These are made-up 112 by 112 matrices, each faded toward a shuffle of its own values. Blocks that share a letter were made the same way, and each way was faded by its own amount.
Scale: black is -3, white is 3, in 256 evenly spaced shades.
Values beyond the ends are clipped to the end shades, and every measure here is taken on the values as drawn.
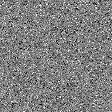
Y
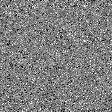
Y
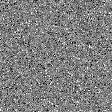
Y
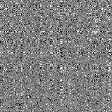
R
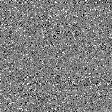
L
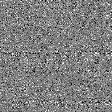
L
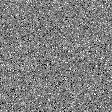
Y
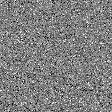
Y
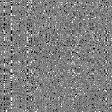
R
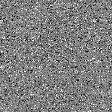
L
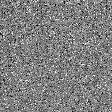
Y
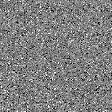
L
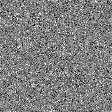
Y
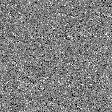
Y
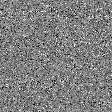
Y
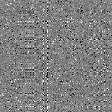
R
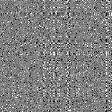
R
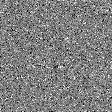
Y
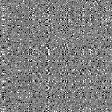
R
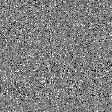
L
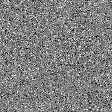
Y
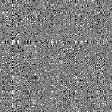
R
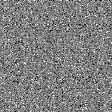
L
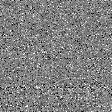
L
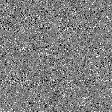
L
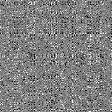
R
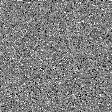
Y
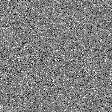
Y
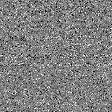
L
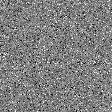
Y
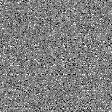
L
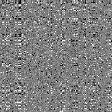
R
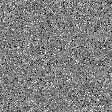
Y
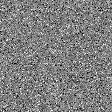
Y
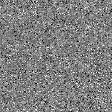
L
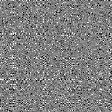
R
